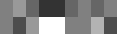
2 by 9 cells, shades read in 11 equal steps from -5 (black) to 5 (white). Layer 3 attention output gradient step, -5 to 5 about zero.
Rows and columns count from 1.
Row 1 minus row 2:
0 3 -2 -8 -8 -1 0 -3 2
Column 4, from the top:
-3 5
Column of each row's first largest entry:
2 4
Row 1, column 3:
-1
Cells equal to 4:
0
